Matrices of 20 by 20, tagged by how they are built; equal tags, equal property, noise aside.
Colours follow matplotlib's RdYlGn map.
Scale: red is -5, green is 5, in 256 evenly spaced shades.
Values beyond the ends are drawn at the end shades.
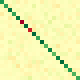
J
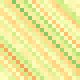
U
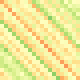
U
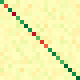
J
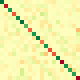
J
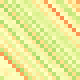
U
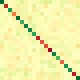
J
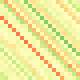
U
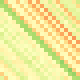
U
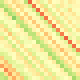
U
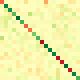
J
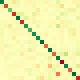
J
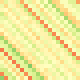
U
